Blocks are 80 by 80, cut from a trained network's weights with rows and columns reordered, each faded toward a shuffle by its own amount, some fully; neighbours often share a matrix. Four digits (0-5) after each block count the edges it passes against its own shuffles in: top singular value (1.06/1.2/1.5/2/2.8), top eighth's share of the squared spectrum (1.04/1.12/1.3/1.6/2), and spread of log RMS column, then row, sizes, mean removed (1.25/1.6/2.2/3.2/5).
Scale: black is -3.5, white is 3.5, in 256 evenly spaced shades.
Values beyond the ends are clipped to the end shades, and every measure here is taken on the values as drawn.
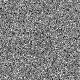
1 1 0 0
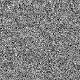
3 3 1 1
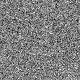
0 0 0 0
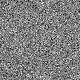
0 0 0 0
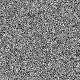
0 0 0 0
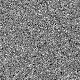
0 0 0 0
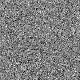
1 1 0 0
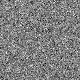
0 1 0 0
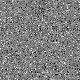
2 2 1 1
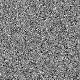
2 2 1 1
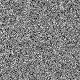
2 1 0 0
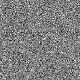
3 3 1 2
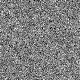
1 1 0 0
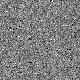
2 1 0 1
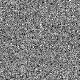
2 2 1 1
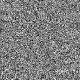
3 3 1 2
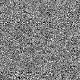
3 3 0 2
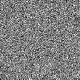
2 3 0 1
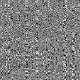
3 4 3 2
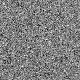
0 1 0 0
